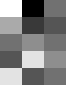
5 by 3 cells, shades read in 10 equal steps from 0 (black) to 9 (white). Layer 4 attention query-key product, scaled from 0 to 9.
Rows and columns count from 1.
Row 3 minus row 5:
-4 2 0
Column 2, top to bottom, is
0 2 5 8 3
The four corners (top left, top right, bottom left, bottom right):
9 4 8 4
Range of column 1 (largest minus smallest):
6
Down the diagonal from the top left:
9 2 4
